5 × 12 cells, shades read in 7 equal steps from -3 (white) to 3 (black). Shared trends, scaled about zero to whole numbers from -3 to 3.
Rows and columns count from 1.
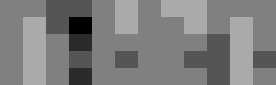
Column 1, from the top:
0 0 0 0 0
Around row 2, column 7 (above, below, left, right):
0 0 -1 0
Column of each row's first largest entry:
3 4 4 4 4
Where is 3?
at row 2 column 4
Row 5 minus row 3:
0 0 0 0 0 0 0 0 0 0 0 0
